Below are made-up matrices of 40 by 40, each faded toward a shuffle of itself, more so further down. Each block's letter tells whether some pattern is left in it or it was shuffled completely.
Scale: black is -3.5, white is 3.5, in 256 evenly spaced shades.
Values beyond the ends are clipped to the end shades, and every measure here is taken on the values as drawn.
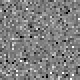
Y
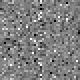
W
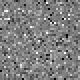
Y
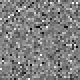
W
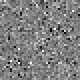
Y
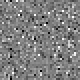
W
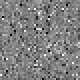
W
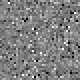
Y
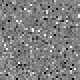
Y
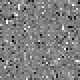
Y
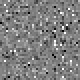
W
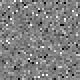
Y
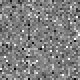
W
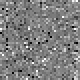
W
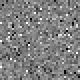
Y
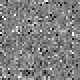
W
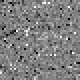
Y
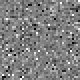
W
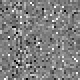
W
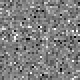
Y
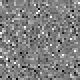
W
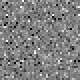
Y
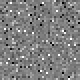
Y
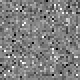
W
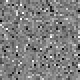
W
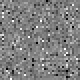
W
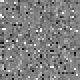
W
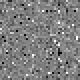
W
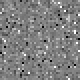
Y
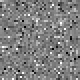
W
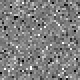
Y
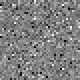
Y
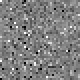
W
